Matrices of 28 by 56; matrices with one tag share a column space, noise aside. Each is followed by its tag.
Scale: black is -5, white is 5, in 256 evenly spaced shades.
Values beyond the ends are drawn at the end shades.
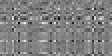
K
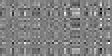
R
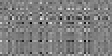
K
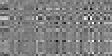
K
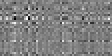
K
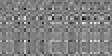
K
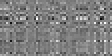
K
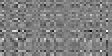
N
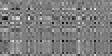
K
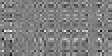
N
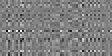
N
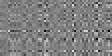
N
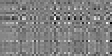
K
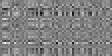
R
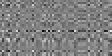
N
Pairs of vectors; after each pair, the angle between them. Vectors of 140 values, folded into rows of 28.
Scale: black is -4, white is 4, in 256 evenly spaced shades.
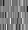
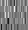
orthogonal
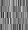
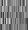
partly aligned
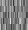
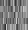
partly opposed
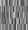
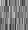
partly aligned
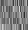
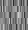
partly aligned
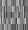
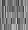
nearly opposite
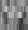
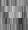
nearly parallel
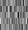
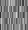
partly aligned
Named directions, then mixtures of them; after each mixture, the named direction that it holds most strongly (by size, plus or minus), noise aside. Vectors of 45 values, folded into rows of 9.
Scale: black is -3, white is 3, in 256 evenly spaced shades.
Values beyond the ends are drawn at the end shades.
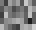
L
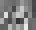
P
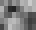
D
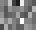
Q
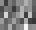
P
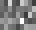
Q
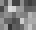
D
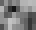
D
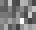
Q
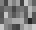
L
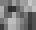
D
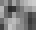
D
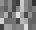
P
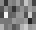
L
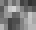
D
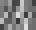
P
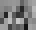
P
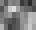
D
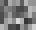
L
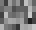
L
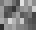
D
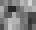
D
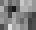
D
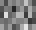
L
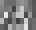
P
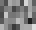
L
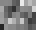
D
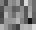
L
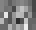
P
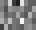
Q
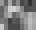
D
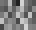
Q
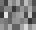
L
